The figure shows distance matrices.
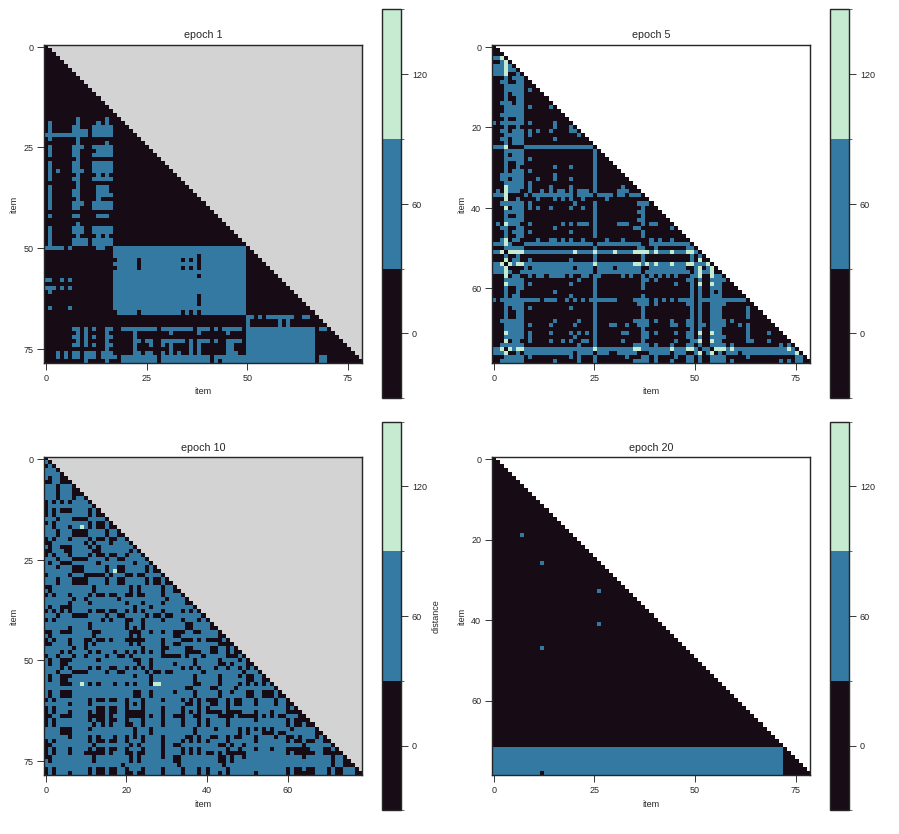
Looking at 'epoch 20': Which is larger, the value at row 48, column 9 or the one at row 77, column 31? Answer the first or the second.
the second
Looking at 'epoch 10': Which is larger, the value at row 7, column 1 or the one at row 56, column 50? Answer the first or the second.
the first
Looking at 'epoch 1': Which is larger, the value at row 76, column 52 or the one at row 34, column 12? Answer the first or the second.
the first
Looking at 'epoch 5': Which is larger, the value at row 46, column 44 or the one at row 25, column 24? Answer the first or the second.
the second
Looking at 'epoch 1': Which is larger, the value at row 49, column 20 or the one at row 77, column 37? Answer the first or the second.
the second
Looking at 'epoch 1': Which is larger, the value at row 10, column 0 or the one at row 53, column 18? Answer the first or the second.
the second
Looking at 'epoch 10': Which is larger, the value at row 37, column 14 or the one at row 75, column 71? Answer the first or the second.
the first
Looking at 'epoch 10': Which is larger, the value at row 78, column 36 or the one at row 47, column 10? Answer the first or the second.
the first
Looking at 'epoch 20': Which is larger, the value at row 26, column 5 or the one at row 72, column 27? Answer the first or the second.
the second
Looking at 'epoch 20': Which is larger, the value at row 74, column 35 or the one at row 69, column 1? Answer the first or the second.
the first
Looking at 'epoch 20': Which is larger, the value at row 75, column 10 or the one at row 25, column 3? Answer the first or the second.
the first
